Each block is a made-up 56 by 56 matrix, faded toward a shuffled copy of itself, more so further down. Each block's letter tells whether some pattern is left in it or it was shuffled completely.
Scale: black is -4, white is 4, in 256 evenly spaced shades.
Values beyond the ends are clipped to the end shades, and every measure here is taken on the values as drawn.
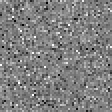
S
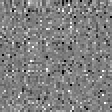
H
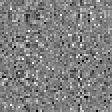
H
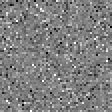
S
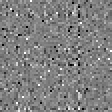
H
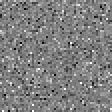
S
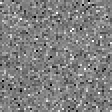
S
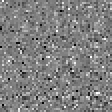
H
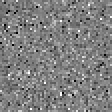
S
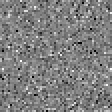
S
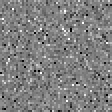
S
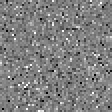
S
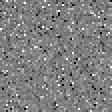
S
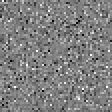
S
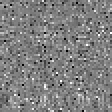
H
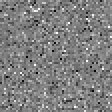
S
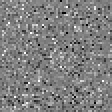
H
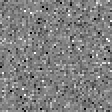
S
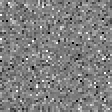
H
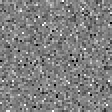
S
